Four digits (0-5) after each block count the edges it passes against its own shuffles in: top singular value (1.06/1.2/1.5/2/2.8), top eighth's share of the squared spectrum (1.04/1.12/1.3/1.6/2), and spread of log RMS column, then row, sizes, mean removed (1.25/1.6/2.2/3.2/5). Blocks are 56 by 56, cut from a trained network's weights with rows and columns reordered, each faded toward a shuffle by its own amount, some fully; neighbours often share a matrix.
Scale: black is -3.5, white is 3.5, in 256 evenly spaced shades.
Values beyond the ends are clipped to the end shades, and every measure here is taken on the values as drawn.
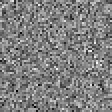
2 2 0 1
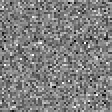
2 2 0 0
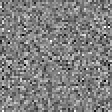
3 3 1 1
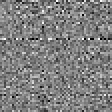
4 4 1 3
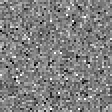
0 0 0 0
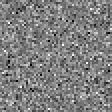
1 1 0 0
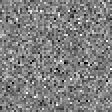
2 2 0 1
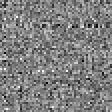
3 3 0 1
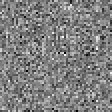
3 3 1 1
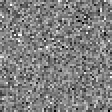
0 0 0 0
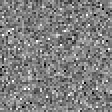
0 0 0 0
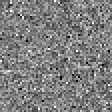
1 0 0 0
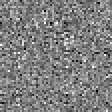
3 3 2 1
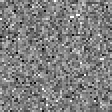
0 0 0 0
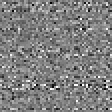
3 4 1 3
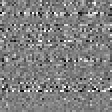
4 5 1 4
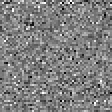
3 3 1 2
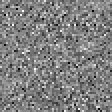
2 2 0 1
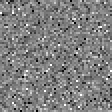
0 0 0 0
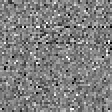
3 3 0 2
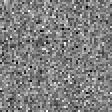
0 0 0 0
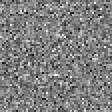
1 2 0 1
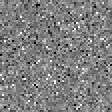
0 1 0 0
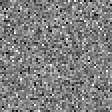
1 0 0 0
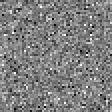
0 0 0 0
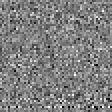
3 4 1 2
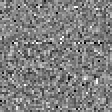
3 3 0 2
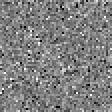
1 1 0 0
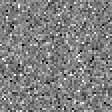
2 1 0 0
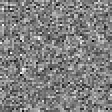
2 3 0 1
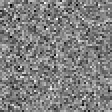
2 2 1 0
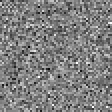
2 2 0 0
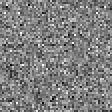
2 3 1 1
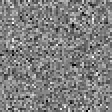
2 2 1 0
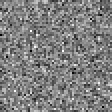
2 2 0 1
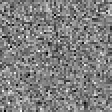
2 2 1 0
